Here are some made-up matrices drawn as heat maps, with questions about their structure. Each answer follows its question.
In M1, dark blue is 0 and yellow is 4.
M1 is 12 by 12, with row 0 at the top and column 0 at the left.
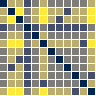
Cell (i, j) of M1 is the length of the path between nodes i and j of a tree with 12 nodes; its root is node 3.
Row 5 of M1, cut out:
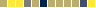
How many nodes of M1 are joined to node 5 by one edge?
1
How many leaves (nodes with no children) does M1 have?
7
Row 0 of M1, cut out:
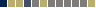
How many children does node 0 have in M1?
0
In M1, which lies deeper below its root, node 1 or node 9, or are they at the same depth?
node 1
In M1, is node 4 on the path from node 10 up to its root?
no
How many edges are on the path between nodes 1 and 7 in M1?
3
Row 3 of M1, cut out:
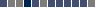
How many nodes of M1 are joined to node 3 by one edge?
7
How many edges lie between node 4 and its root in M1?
1
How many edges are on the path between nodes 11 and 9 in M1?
1
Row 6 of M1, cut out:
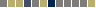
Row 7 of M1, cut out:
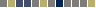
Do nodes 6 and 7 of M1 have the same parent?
yes
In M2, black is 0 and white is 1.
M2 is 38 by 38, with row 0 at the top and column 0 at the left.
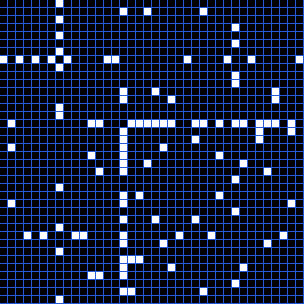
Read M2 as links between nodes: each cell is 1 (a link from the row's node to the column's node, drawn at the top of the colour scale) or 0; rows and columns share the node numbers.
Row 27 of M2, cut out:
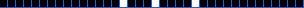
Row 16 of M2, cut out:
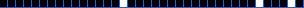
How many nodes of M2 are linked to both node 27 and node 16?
1
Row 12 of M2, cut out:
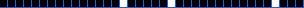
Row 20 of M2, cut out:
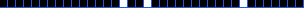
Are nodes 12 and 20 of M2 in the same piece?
yes
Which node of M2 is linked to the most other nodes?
node 15
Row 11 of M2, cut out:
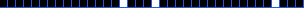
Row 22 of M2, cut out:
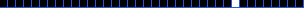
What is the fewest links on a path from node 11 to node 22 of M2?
3
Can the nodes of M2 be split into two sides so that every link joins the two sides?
no
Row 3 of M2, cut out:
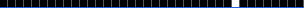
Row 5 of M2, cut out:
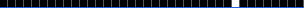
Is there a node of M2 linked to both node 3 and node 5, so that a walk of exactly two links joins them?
yes
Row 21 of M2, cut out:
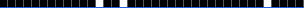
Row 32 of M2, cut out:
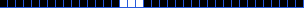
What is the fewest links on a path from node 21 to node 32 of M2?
2
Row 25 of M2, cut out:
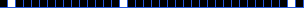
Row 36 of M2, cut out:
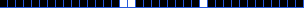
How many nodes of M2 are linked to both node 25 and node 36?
1
